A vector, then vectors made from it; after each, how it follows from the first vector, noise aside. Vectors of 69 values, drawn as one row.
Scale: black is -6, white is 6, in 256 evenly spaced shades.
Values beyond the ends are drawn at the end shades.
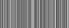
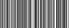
scaled up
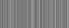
shrunk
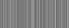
shrunk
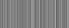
shrunk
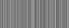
shrunk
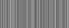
shrunk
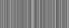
shrunk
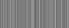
shrunk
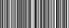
scaled up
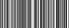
scaled up
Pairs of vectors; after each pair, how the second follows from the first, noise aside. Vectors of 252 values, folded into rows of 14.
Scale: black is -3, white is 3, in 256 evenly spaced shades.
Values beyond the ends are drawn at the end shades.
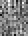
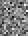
shuffled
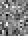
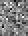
shuffled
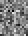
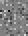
partly zeroed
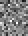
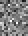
copied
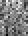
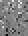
partly zeroed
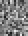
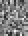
copied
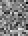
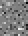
partly zeroed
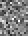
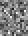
shuffled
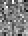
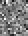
shuffled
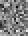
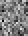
shuffled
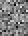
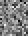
shuffled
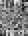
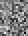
shuffled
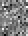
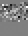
partly zeroed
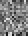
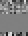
partly zeroed
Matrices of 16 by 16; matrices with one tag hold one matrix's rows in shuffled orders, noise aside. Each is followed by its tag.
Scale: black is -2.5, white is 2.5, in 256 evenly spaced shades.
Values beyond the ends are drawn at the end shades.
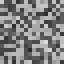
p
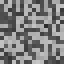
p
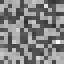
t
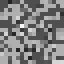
t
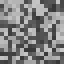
t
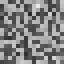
p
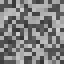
p
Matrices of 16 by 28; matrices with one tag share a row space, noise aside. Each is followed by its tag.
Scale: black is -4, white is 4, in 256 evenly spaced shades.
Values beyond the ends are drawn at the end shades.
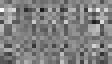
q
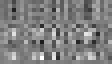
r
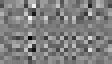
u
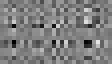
r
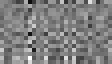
u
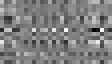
q
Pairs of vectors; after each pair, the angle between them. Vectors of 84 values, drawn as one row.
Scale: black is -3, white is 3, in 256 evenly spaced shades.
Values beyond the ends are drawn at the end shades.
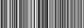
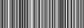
partly aligned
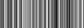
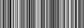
orthogonal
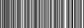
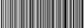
nearly opposite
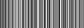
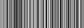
nearly opposite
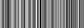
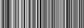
nearly parallel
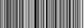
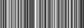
nearly opposite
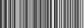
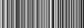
nearly opposite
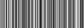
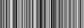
partly aligned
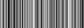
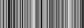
nearly parallel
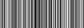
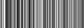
partly opposed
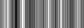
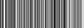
orthogonal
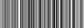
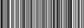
orthogonal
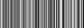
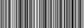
partly opposed
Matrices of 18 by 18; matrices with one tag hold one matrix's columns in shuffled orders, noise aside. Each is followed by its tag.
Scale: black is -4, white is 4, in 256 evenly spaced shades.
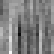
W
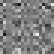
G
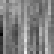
W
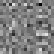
G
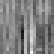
W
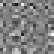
G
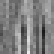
W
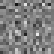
G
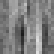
W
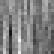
W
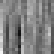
W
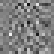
G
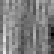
W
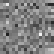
G
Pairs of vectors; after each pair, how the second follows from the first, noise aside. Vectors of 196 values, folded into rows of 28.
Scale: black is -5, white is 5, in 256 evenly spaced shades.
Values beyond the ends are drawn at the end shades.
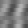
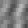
copied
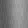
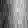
scaled up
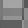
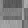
negated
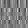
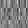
negated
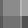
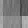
negated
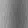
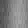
negated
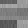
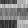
scaled up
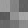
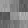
copied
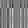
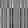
negated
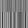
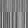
negated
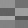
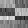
scaled up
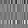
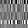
scaled up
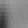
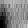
scaled up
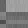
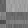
copied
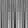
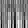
scaled up
